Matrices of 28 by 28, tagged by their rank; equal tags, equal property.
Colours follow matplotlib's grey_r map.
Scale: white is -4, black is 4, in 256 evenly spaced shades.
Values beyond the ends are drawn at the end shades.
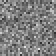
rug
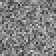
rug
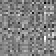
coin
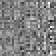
coin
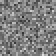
rug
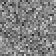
rug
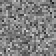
rug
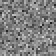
rug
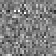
coin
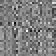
coin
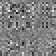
coin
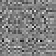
coin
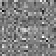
coin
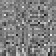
coin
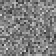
rug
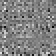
coin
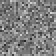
rug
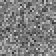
rug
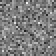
rug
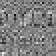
coin
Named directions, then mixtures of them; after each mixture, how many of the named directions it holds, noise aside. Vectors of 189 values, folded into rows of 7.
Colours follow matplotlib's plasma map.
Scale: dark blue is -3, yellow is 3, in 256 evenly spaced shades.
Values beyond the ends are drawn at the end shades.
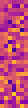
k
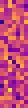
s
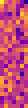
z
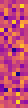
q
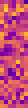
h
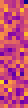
two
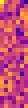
one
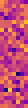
two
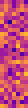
two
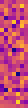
one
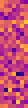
two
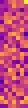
three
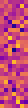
two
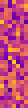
one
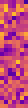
one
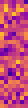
one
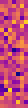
two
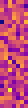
one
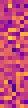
two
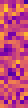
one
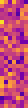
two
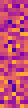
one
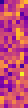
one
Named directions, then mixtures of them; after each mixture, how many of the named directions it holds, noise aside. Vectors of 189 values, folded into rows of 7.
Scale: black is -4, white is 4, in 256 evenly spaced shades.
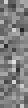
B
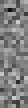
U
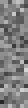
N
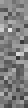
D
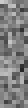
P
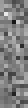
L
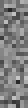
two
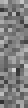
three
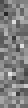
two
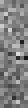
three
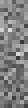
one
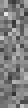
two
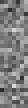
three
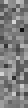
three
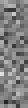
three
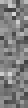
three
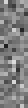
one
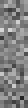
two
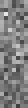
three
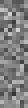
three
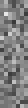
two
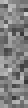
two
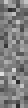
three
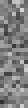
one
